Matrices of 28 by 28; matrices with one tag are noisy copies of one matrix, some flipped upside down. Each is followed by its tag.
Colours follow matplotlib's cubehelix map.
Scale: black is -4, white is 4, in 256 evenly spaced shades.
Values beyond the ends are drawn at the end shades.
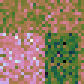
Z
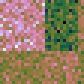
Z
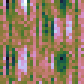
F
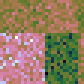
Z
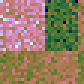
Z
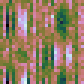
F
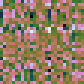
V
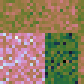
Z
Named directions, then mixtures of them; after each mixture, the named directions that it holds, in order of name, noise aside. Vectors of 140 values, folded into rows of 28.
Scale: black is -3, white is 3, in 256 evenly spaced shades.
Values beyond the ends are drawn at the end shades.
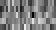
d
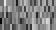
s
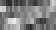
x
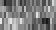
s, x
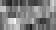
x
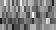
d, s, x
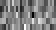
d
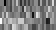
d, s, x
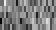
s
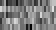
s, x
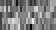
d, s, x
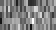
d, s, x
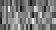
d, s, x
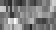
x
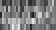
d, x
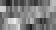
x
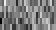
s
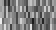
d, s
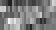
x
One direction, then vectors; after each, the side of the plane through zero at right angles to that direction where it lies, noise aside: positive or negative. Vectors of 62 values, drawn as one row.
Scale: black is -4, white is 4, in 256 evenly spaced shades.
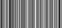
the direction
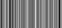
positive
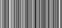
negative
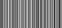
positive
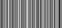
positive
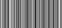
negative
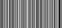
positive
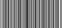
negative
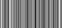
negative
